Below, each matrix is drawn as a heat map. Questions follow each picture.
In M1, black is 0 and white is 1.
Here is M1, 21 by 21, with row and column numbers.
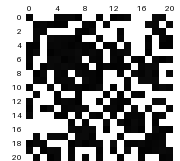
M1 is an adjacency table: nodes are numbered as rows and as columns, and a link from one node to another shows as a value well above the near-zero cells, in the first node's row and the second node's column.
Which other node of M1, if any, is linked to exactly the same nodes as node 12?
node 0
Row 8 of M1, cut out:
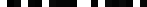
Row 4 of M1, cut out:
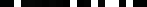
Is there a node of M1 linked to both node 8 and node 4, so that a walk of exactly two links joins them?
no
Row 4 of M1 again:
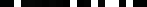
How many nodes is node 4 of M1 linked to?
6
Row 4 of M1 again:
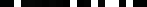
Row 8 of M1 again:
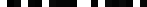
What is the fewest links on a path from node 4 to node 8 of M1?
3
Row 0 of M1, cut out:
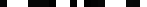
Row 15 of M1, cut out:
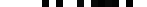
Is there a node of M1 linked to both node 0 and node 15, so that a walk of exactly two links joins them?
yes
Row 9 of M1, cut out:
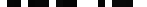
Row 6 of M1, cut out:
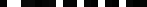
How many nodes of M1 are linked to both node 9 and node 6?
1
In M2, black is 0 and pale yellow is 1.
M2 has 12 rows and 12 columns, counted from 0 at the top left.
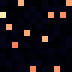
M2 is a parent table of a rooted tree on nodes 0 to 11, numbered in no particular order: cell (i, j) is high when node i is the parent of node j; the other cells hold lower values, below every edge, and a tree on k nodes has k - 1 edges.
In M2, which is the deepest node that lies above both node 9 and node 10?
2
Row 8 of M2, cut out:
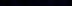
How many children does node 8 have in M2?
0
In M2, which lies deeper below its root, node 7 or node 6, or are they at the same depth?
node 7
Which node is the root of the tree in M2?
6
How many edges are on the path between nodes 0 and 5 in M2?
2
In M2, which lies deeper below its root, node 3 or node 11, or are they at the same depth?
the same depth
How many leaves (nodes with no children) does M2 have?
5
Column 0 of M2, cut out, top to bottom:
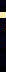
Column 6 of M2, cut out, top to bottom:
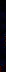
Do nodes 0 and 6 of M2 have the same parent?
no
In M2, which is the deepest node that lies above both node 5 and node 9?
11
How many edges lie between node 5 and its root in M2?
5
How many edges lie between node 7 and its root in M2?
1
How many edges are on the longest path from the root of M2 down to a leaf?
7
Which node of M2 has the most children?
2
